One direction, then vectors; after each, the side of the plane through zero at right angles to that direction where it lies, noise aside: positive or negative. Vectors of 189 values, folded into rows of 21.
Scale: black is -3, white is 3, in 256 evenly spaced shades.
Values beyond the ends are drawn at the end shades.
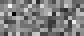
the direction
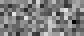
negative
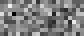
positive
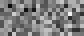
negative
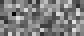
positive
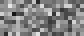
positive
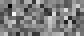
negative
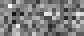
positive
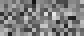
negative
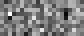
positive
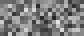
positive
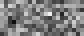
positive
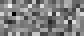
positive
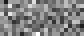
positive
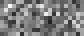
positive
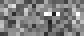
positive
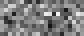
positive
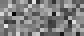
positive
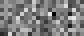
positive
